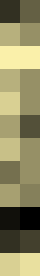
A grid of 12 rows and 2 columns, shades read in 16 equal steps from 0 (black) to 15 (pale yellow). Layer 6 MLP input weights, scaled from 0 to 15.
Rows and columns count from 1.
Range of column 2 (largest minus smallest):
15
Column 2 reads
6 9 15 9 9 5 9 9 8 0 4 14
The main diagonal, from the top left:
3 9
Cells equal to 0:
1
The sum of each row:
9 20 30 20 22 15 21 16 18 1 7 27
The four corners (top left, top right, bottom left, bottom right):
3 6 13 14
